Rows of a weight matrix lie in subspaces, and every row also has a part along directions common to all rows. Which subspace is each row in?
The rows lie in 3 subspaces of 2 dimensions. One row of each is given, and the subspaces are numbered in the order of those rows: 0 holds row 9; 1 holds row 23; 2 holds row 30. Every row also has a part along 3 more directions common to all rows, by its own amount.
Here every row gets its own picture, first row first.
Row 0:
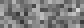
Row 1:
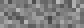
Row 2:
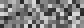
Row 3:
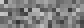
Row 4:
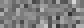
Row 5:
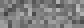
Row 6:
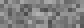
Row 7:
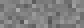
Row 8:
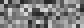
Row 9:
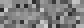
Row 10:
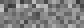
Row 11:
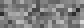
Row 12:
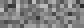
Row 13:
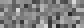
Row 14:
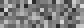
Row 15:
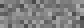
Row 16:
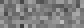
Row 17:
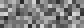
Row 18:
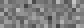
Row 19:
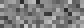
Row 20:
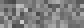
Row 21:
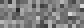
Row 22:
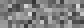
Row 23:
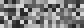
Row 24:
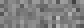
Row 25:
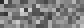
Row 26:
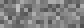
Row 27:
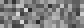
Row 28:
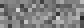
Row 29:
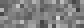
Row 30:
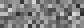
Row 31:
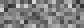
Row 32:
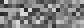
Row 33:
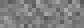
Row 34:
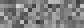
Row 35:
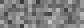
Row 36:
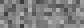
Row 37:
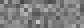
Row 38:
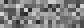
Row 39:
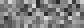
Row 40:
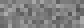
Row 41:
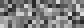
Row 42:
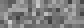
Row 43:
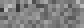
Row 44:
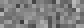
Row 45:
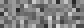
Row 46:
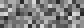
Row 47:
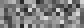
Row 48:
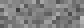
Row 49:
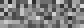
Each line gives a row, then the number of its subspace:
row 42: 2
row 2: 2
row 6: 1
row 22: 2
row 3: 1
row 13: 0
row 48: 2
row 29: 0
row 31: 0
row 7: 0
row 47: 2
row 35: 2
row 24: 0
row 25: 1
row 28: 2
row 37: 1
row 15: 2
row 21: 0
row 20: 1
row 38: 1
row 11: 1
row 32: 1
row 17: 2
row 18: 0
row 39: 2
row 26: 1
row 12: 0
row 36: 2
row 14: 0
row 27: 1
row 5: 2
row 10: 0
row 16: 2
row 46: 2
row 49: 0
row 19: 2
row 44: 0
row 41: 2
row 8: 1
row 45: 0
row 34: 1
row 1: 0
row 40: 2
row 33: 2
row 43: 0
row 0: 1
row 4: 0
